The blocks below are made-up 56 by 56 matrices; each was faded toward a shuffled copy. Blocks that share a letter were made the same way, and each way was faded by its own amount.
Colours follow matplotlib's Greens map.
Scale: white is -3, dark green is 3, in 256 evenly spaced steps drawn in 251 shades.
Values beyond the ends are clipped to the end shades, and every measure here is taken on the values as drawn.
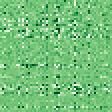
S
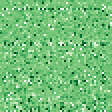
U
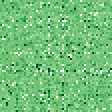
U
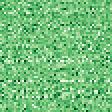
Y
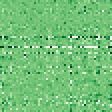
S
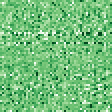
Y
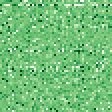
U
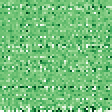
S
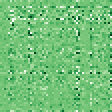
S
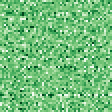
Y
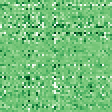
S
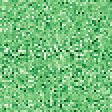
Y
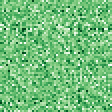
Y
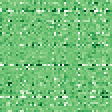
S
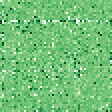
U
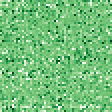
U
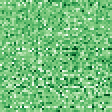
Y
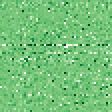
U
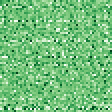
Y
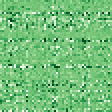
S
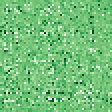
U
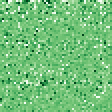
U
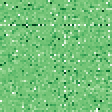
U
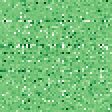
U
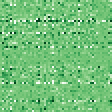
S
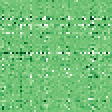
S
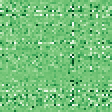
S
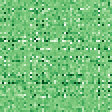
S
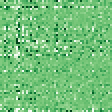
S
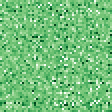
U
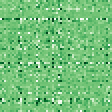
S
